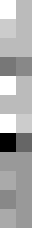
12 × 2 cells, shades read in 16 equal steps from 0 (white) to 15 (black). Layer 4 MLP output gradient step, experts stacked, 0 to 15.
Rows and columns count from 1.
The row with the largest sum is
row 8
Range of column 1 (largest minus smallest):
15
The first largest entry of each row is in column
2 2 1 1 2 1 2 1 1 2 1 2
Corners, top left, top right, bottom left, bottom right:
0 4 5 6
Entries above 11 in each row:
0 0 0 0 0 0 0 1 0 0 0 0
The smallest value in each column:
0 3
